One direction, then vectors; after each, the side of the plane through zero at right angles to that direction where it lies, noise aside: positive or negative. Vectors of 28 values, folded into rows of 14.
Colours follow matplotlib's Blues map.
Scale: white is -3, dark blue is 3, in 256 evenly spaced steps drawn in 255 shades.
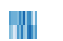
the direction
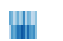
positive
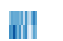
negative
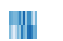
positive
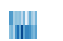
positive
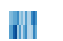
negative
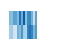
positive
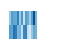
negative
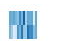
positive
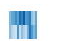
positive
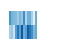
positive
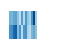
negative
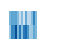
negative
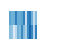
positive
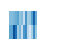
negative
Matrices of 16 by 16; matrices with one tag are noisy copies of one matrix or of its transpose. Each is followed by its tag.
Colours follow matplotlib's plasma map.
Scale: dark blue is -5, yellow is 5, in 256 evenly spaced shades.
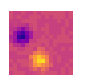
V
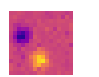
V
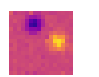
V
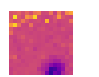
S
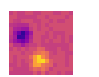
V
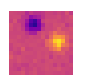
V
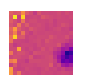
S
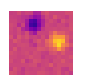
V
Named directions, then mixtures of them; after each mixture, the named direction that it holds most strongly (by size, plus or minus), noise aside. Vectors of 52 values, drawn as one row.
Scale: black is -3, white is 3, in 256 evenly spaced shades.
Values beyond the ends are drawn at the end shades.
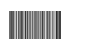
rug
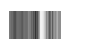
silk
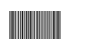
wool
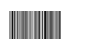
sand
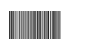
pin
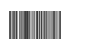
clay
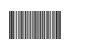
rug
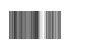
silk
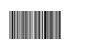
sand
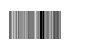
silk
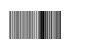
silk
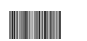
sand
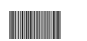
wool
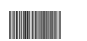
wool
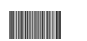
rug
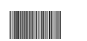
pin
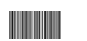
sand
